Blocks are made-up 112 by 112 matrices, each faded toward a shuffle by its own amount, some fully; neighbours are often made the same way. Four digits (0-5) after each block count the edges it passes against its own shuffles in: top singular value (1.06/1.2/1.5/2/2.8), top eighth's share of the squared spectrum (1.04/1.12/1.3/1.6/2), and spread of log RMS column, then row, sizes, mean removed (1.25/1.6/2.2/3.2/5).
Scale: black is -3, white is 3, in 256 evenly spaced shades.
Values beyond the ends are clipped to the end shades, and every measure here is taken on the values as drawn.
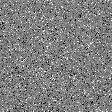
2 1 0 0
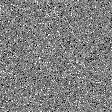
0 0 0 0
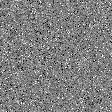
0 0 0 0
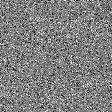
3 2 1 1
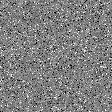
2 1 0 0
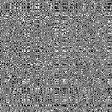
5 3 3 3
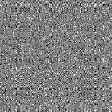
5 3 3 2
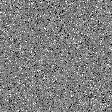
2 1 0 0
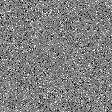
2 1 0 0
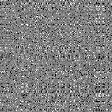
5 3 2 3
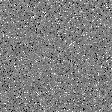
2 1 0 0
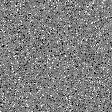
2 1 0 0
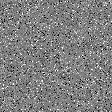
3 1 0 0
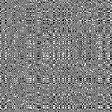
5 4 4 4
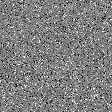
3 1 0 0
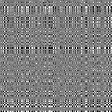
5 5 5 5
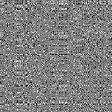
5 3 2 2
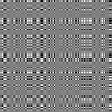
5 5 5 5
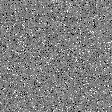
2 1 0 0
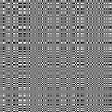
5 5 5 5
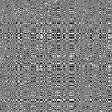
5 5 4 4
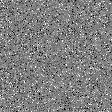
3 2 0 0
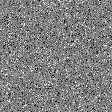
3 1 0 0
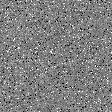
2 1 0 0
